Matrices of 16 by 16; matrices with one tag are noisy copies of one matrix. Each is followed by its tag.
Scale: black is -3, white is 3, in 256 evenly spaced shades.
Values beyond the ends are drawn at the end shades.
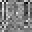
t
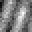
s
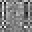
t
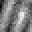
s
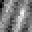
s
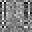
t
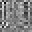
t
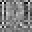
t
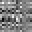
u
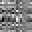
u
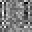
t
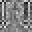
t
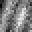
s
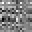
u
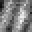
s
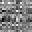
u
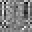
t
